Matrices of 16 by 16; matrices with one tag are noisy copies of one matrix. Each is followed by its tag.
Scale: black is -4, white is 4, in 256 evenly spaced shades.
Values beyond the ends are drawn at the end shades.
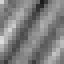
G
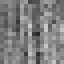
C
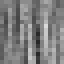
C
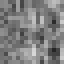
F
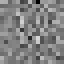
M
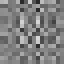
M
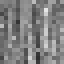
C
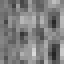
F
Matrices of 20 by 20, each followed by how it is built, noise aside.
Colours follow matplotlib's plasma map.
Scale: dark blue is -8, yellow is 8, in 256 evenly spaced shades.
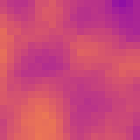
smooth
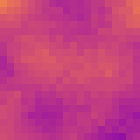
smooth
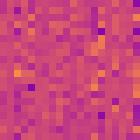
uneven columns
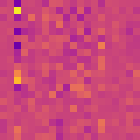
uneven columns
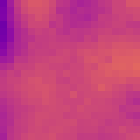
smooth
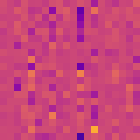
uneven columns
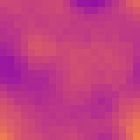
smooth
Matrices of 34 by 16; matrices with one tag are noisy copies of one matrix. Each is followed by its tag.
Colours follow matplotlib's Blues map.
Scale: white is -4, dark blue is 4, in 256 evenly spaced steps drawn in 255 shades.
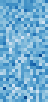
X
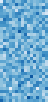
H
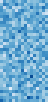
H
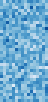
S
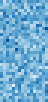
S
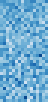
X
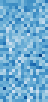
X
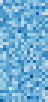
H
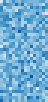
H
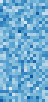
H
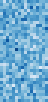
S
